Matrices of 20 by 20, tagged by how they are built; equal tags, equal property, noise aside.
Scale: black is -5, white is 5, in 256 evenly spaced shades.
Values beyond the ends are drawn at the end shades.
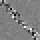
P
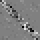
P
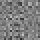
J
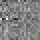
J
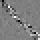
P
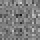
J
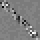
P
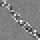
P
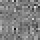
J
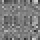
J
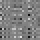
J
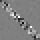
P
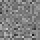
J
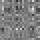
J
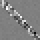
P
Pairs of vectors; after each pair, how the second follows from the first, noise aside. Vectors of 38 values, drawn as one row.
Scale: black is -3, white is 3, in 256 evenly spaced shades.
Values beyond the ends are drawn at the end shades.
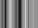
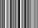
sign-scrambled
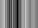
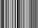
sign-scrambled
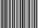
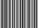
copied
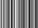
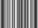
sign-scrambled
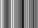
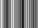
copied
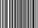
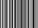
copied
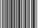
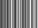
sign-scrambled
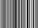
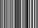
sign-scrambled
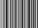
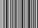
copied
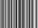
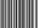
copied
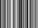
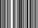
copied
